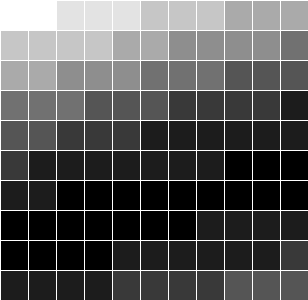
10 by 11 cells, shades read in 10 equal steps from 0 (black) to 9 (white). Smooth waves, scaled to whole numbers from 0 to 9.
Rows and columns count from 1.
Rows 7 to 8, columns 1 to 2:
1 1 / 0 0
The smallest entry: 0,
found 23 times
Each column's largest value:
9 9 8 8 8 7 7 7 6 6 6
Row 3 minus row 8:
6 6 5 5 5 4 4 3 2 2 2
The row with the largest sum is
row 1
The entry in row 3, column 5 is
5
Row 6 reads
2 1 1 1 1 1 1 1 0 0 0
